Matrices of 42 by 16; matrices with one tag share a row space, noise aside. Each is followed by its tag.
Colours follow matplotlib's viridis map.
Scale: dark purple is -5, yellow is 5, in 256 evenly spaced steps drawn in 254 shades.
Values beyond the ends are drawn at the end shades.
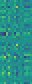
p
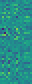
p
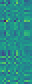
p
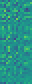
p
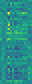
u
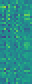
p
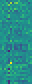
u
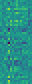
u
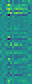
u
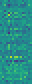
u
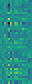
u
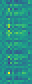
u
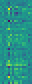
u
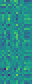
p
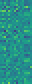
p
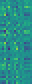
p
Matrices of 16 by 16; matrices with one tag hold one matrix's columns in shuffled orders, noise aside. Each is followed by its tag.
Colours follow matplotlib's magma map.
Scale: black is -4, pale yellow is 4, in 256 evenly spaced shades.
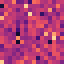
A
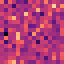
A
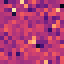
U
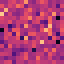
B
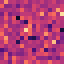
B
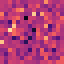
B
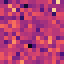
U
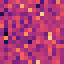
A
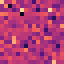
U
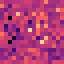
B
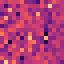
A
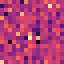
A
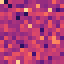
U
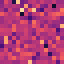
U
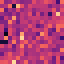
A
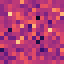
B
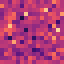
B
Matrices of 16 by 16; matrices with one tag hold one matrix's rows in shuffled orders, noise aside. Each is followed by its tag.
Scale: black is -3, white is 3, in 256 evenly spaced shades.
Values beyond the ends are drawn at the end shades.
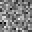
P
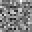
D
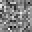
D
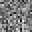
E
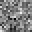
D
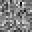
E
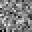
P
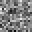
D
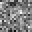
D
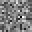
E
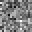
D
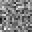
P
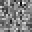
E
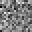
P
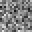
P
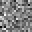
P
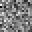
P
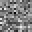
D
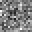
D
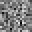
E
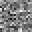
D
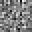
E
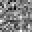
D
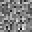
E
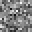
D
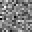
P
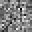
E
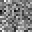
P
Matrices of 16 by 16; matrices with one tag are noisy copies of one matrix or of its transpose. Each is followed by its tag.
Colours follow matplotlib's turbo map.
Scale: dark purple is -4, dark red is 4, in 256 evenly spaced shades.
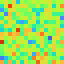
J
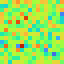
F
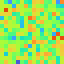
J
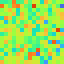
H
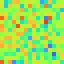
F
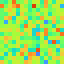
H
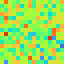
H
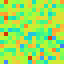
H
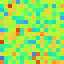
J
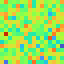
H
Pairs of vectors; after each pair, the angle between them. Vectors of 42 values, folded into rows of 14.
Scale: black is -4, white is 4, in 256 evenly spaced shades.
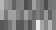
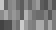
partly aligned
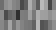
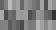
orthogonal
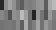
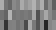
partly opposed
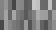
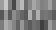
partly aligned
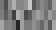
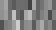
nearly opposite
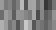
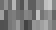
nearly opposite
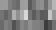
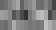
nearly opposite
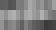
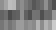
nearly opposite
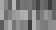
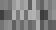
orthogonal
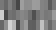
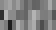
nearly opposite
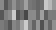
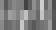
orthogonal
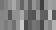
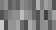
orthogonal
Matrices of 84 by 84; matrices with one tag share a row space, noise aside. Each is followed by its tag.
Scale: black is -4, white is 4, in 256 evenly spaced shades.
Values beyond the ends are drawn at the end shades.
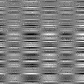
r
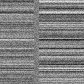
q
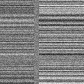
q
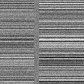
q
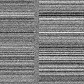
q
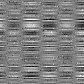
r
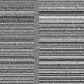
q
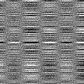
r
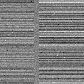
q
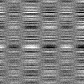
r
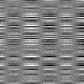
r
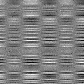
r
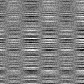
r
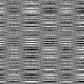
r
